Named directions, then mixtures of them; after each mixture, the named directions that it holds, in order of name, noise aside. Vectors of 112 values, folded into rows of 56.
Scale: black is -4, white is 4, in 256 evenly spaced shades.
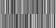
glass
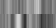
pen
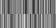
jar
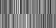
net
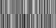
jar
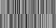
jar, net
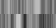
pen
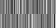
glass, net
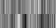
glass, pen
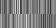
net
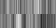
net, pen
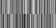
jar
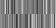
glass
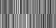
net
